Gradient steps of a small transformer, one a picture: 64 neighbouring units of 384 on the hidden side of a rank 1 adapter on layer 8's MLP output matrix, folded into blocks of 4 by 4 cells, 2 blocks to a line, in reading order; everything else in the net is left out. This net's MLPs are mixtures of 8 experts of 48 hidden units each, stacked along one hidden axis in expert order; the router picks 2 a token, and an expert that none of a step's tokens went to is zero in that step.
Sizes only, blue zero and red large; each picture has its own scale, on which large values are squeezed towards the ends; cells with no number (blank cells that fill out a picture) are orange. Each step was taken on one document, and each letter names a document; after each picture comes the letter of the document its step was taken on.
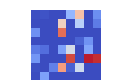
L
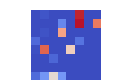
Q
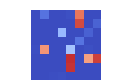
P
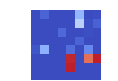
P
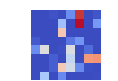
L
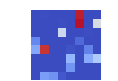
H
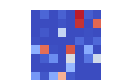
Q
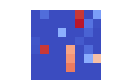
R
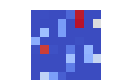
H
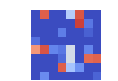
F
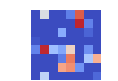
F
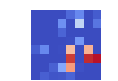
L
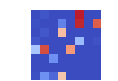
Q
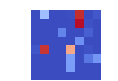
R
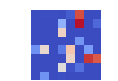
L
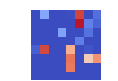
R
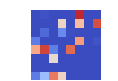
Q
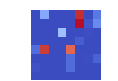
R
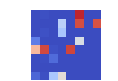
Q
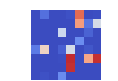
P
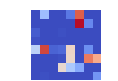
F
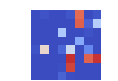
P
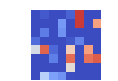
H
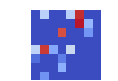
F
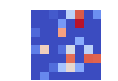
L
